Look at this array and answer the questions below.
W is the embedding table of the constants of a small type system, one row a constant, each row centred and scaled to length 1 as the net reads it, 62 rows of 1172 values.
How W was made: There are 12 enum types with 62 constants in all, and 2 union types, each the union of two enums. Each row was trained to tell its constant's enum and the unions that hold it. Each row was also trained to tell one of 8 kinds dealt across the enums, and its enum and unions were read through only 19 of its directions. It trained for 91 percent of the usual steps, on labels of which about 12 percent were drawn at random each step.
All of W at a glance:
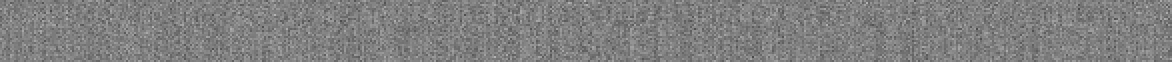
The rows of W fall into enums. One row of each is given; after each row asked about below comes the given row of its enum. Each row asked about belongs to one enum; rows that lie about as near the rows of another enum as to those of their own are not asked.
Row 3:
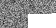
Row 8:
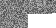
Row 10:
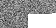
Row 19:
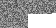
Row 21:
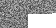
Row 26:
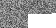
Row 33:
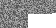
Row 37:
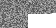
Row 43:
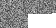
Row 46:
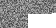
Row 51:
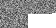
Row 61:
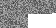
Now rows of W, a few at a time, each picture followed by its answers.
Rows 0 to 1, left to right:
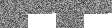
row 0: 46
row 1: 3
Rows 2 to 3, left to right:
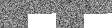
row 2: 51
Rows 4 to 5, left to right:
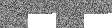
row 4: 19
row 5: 37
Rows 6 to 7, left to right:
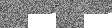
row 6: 21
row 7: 46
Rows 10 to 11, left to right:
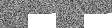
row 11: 46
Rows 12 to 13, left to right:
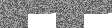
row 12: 33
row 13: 21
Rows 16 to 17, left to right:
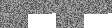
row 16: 21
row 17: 26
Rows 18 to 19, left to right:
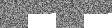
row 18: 46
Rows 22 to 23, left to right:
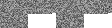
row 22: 21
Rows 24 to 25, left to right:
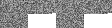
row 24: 21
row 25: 26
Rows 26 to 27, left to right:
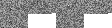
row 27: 43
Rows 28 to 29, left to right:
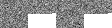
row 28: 51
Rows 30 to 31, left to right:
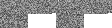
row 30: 43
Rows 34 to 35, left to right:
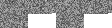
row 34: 33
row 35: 43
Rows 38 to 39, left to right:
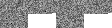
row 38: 8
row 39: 51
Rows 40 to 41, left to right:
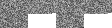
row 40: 43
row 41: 33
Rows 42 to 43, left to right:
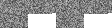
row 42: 33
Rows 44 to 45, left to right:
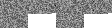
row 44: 51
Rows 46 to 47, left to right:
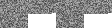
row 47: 43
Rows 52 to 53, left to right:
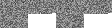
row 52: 37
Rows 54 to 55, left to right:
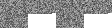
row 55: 19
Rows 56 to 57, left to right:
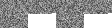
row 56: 46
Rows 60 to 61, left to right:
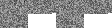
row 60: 33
